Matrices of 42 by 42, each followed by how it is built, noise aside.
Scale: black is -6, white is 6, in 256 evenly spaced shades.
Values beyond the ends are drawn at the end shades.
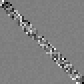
banded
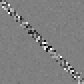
banded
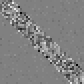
banded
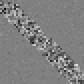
banded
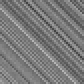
Toeplitz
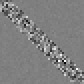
banded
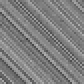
Toeplitz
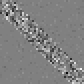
banded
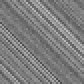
Toeplitz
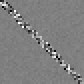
banded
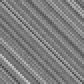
Toeplitz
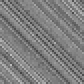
Toeplitz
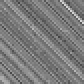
Toeplitz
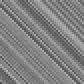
Toeplitz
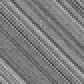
Toeplitz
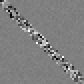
banded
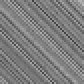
Toeplitz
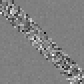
banded
